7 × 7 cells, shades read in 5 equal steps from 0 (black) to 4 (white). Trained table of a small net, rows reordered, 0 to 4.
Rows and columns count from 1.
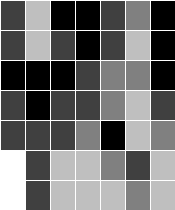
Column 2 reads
3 3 0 0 1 1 1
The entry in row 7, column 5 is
3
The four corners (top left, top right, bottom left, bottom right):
1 0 4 3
